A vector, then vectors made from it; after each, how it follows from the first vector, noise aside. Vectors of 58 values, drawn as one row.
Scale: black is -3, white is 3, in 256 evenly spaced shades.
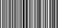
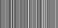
partly zeroed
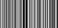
copied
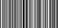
copied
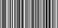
wrapped around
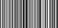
copied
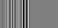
partly zeroed
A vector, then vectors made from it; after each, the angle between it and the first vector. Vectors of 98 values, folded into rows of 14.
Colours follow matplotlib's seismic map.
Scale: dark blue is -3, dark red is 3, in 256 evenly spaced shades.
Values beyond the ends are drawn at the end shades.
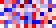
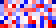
partly opposed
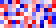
partly opposed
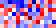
partly opposed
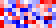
orthogonal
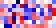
partly aligned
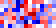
partly aligned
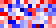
orthogonal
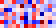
nearly parallel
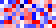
nearly opposite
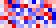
orthogonal
